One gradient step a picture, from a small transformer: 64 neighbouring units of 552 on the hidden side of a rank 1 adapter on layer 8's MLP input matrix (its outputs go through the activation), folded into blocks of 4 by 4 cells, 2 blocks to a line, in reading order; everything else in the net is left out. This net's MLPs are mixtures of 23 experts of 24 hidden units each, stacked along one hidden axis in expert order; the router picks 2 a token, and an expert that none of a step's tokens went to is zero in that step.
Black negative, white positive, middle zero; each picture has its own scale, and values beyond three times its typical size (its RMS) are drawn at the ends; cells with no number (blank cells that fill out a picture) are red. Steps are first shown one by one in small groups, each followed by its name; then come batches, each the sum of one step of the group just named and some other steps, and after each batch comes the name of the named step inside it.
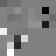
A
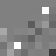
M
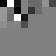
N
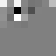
N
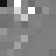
M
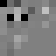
N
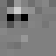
N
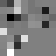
A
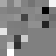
A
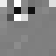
M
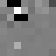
M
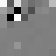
M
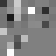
A
